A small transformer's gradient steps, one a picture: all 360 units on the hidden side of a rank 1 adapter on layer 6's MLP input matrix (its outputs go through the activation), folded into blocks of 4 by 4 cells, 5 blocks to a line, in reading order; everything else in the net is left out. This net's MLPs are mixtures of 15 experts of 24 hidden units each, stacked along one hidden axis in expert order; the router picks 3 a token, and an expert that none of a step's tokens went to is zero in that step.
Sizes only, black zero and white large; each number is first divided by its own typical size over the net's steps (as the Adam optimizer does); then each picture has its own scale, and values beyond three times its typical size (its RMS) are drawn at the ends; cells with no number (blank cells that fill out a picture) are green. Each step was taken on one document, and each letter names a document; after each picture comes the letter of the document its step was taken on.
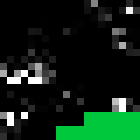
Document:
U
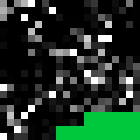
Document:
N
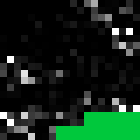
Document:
U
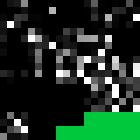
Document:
N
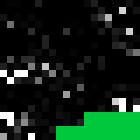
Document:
U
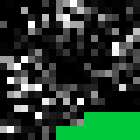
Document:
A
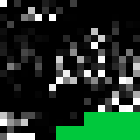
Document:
N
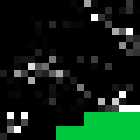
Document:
U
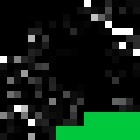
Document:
U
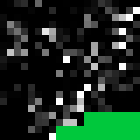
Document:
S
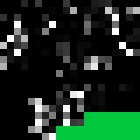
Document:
S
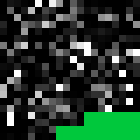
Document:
A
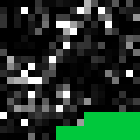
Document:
A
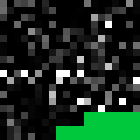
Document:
N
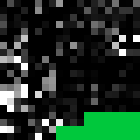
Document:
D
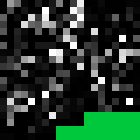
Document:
A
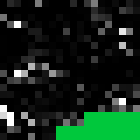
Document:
U
